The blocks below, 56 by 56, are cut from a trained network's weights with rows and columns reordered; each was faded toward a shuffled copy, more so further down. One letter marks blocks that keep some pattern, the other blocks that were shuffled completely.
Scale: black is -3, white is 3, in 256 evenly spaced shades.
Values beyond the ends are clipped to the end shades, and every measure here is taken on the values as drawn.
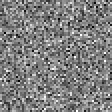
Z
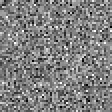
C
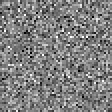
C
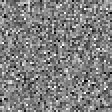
Z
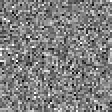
C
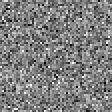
Z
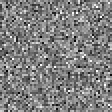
C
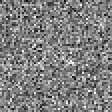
C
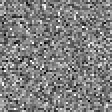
C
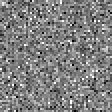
Z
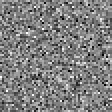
Z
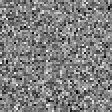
Z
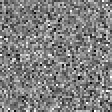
C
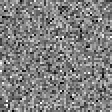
Z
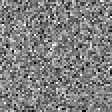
Z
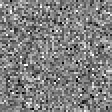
Z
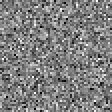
Z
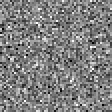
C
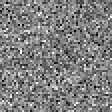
Z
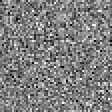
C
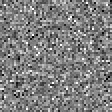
Z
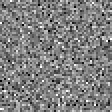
C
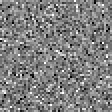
Z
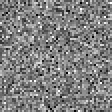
Z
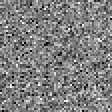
C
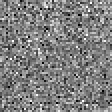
C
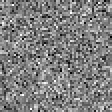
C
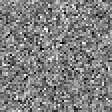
Z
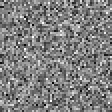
Z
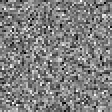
Z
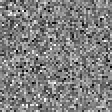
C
